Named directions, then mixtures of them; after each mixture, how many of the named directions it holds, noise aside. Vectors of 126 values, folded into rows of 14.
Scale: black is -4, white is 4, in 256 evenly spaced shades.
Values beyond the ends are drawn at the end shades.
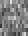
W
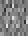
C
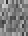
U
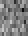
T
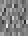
two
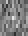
three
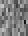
three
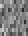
two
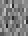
one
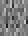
one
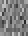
two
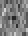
two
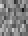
one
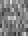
one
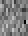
two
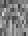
three
